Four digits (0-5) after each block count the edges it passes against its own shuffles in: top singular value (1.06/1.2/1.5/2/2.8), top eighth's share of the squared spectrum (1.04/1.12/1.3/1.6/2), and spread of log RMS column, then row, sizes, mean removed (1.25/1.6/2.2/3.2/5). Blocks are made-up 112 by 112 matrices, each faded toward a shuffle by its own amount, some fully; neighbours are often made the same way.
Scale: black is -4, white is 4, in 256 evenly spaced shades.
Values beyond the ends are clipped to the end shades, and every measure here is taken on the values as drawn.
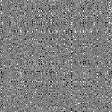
5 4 3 2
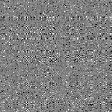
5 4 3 3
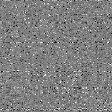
4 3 1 2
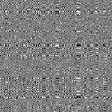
5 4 3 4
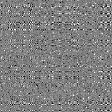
5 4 3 3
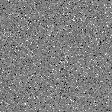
2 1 0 0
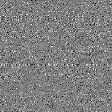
4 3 2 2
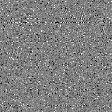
4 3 1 2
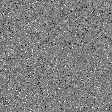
0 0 0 0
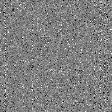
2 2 3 0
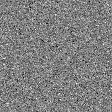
0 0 0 0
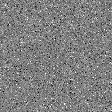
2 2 0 0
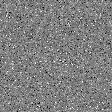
1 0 0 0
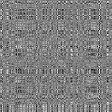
5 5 4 4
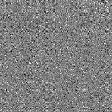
4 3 2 2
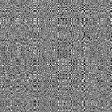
5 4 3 3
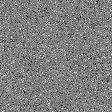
2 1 0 0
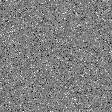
0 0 0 0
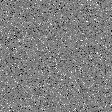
2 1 0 0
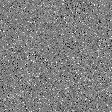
2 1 0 0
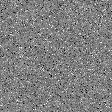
2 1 0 0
